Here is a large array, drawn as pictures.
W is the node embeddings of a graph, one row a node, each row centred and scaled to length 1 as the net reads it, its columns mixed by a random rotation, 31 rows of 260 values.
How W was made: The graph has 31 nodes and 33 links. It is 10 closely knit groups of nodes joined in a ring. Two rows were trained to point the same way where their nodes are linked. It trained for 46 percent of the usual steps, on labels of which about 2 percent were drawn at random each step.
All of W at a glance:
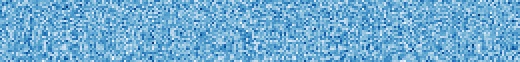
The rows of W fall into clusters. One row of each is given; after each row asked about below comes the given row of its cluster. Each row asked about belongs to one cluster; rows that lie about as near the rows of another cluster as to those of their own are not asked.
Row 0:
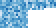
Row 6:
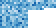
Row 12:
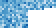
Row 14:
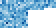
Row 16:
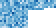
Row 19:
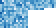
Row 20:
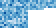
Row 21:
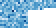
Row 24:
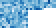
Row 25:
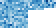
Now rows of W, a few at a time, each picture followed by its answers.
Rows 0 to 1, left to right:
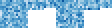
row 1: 12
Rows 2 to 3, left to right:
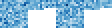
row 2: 6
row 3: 20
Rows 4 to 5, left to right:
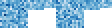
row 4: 16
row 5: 19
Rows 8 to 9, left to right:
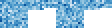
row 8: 6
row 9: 14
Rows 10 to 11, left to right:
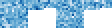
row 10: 24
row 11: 0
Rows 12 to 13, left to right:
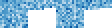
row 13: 14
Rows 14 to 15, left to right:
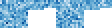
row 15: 19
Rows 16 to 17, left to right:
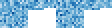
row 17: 16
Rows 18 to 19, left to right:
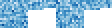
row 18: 21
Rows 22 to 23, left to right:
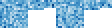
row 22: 25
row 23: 24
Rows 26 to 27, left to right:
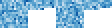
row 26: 19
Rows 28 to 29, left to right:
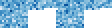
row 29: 20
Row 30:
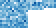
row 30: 21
